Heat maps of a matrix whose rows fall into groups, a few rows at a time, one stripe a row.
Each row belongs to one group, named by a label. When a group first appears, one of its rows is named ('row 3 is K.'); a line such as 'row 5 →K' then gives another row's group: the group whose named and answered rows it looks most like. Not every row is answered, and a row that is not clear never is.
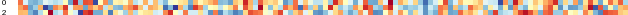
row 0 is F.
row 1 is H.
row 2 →F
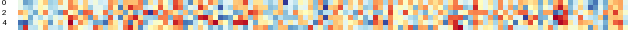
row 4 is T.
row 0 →T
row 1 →T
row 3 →T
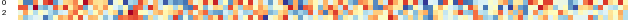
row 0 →F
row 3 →H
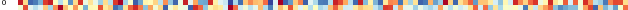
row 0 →F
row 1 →H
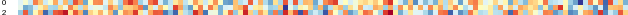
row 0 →H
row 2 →H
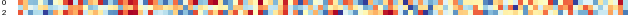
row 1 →T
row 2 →H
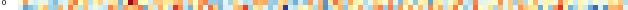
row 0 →T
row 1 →T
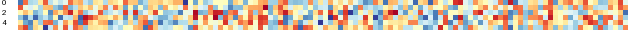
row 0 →T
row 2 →H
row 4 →F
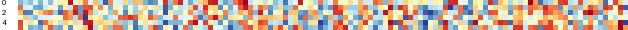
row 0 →T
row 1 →F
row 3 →H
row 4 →F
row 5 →F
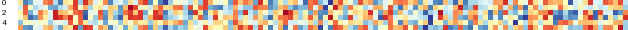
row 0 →F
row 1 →T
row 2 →H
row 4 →T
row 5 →F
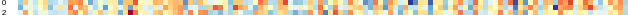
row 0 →T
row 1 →T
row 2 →T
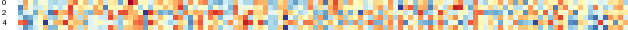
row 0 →T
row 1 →T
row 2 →H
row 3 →T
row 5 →T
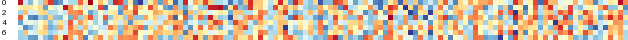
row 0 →F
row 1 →H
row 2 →T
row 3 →F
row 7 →H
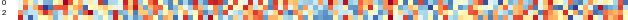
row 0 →H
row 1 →H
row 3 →F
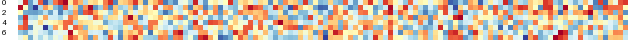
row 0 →H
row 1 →F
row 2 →F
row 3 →T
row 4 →H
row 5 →H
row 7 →T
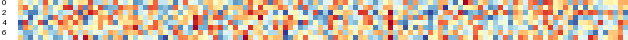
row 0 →F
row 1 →H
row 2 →F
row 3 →H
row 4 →H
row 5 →H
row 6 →T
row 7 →F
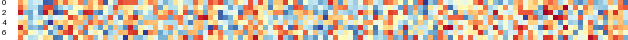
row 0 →H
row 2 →F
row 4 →H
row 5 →F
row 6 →H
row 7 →F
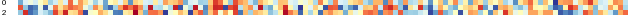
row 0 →T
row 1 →H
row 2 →H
